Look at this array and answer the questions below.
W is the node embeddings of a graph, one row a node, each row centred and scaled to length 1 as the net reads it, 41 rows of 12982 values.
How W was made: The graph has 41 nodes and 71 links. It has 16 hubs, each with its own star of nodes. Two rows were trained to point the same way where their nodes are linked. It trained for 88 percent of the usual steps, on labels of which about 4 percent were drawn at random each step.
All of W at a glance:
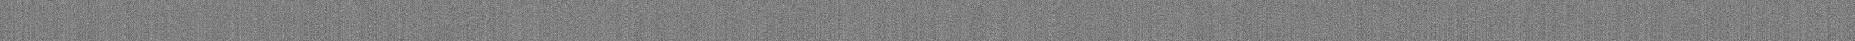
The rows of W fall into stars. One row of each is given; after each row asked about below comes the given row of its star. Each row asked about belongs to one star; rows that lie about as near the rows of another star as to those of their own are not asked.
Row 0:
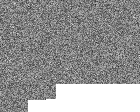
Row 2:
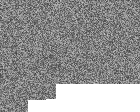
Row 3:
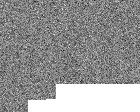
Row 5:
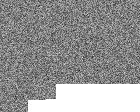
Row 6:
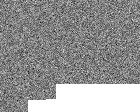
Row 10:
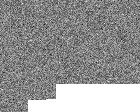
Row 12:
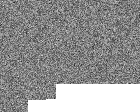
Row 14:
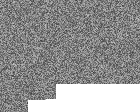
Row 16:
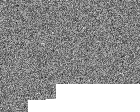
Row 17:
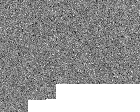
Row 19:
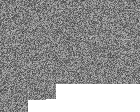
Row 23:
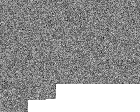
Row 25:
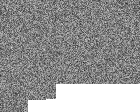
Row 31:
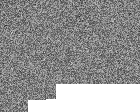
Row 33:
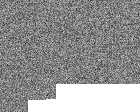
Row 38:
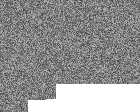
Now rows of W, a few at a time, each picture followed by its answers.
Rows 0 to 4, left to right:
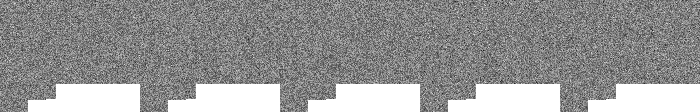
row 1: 3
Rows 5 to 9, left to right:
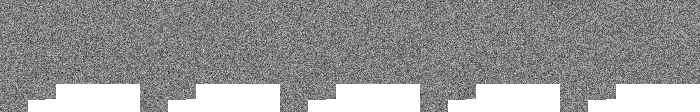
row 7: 5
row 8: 38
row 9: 17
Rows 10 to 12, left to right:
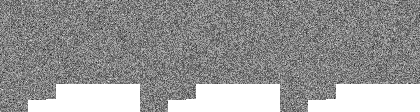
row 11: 2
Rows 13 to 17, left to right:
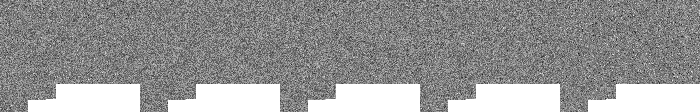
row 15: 19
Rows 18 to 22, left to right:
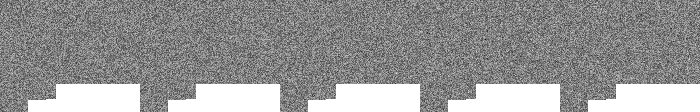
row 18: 10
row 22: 31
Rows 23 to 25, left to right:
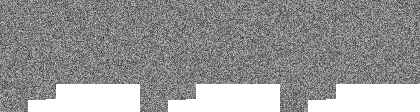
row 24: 12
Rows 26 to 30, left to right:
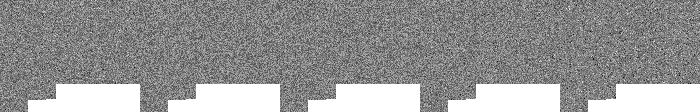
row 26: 25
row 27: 6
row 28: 33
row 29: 14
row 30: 17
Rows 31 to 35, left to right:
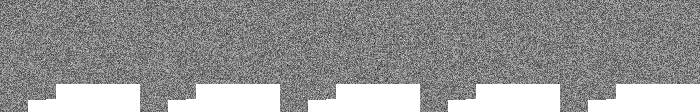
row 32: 16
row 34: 23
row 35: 0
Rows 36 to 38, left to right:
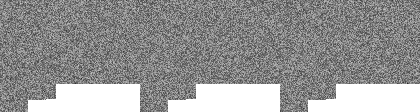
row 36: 2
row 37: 25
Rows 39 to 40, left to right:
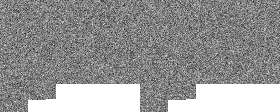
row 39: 14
